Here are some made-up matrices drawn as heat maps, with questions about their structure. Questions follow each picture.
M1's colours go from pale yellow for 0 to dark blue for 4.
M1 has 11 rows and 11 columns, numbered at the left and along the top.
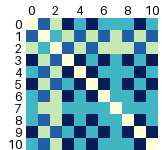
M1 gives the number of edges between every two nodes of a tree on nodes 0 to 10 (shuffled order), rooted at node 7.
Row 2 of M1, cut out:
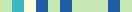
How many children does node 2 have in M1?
5
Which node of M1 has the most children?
2
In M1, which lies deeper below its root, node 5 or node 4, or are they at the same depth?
the same depth
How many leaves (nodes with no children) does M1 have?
8
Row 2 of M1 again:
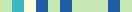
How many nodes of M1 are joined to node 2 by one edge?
6
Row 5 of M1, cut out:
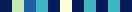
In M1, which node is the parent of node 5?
1
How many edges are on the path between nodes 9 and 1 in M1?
1
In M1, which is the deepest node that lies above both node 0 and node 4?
2
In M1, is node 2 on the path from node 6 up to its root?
yes
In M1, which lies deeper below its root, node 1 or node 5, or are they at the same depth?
node 5
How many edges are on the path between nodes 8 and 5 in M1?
4
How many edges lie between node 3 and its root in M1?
2
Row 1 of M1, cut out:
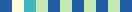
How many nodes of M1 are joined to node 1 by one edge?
4
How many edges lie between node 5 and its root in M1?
2
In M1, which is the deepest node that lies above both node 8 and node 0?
2
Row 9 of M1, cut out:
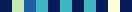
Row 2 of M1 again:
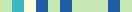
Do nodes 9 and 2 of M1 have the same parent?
no
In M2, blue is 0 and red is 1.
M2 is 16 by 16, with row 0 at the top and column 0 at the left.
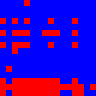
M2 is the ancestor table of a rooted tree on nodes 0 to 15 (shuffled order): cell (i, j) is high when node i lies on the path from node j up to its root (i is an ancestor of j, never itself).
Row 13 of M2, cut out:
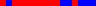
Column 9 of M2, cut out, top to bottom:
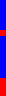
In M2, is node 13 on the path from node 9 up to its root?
yes
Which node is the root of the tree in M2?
14
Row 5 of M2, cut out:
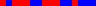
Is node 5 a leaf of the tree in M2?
no
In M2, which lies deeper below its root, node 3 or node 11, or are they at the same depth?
node 3
